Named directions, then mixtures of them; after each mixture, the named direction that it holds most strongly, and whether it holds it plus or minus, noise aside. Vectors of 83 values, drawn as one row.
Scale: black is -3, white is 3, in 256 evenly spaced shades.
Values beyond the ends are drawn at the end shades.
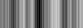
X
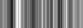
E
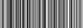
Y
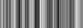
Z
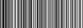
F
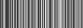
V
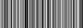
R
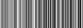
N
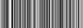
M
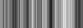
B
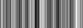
Z, plus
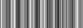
Z, plus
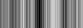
X, plus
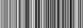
N, plus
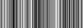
F, minus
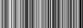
R, plus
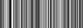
M, minus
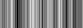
E, minus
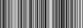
F, plus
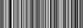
M, minus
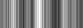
X, minus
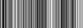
F, plus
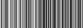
N, plus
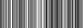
R, minus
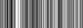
E, plus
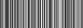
V, plus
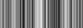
X, minus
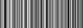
Y, minus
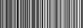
N, minus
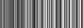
N, minus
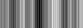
X, plus
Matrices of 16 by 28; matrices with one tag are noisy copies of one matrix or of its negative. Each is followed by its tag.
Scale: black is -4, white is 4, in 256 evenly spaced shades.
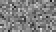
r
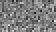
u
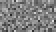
u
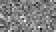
r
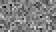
r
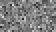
r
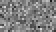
r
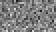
u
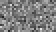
r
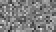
r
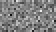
u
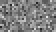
r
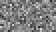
r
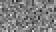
u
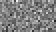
u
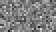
r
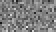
u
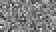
r
